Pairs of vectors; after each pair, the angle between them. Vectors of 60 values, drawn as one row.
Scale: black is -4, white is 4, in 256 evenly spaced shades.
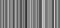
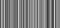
partly aligned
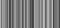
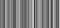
partly opposed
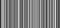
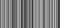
partly aligned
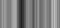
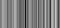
partly aligned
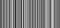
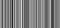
nearly opposite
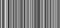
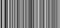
nearly opposite
